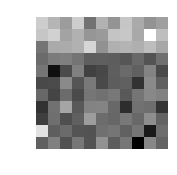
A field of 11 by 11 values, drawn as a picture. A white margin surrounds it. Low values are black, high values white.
Stripes: none. Average level on the scale: 50%. Calmest part: centre. Seam: horizontal, 30% of the way down, the top part higher.
